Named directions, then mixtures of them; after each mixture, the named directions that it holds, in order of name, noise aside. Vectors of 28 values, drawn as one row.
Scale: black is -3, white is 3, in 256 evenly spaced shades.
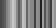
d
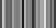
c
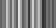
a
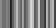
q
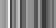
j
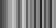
d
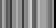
c, q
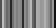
c, q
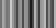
q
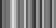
c, d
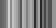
d, j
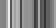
d, j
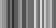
d, j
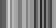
d, j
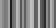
j, q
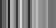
a, j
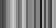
d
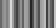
q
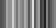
a, d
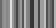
q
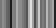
c, q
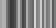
d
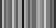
a, c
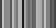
a, c
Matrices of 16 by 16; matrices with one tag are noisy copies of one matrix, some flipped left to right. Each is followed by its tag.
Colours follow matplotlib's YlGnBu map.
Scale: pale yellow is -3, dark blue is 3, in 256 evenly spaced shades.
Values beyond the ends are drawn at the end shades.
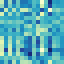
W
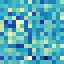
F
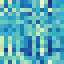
W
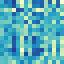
W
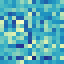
F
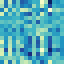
W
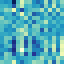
W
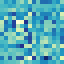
F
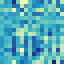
W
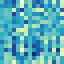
W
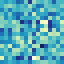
F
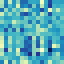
W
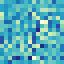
F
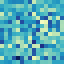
F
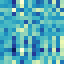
W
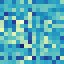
F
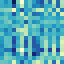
W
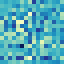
F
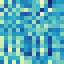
W
